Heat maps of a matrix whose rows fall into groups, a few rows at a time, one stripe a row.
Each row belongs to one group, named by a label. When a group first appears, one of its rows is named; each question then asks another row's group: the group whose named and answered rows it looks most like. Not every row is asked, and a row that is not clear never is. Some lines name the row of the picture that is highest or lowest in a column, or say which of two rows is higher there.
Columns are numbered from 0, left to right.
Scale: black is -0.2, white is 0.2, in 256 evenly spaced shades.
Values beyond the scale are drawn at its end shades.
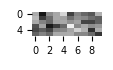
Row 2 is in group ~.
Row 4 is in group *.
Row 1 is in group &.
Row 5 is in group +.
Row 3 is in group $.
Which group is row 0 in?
&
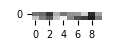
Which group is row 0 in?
*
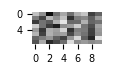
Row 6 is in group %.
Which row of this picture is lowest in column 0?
2
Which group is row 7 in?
$
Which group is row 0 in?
*
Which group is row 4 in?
&
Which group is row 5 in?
&
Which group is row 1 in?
&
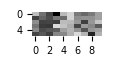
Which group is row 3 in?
+
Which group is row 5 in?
*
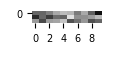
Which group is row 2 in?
&
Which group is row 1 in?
$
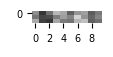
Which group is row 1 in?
*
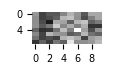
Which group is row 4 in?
*
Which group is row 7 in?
$
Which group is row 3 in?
+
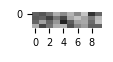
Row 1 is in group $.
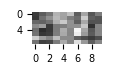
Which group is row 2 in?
+
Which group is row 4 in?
*
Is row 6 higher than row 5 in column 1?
Yes
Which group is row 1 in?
+
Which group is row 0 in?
+
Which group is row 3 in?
*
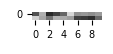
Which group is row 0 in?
$
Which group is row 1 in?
~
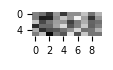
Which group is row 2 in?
&
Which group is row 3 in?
+
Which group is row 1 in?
*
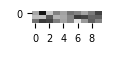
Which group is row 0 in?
&
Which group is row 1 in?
~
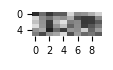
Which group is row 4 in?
$
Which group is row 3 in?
~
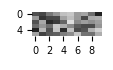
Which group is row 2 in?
$
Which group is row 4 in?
$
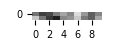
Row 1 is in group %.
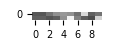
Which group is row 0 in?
+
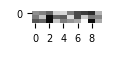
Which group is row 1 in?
$
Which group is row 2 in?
*
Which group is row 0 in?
~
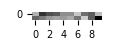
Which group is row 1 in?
+
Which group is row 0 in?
%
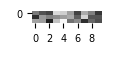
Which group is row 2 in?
~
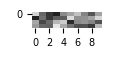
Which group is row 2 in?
&
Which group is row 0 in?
%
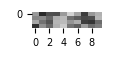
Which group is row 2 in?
~
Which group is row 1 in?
~
